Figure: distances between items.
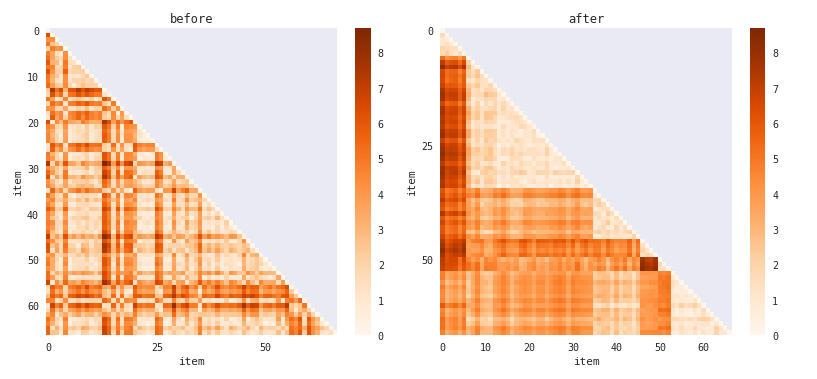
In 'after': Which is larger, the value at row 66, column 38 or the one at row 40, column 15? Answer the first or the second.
the second
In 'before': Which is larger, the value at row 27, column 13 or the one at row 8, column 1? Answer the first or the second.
the first
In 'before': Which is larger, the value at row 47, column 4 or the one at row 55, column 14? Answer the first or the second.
the second
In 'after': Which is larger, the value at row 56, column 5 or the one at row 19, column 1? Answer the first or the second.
the second
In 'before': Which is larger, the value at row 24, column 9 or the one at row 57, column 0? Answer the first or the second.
the first
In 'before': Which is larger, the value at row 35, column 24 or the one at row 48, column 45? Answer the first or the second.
the first
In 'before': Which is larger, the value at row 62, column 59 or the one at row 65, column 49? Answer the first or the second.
the second
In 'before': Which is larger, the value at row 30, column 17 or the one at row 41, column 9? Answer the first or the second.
the second
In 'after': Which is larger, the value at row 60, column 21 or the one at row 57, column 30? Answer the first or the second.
the second
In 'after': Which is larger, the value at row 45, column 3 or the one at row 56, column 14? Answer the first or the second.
the first
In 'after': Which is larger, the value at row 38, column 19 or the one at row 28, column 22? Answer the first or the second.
the first
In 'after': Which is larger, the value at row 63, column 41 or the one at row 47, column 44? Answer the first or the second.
the second
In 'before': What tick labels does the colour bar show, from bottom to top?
0, 1, 2, 3, 4, 5, 6, 7, 8
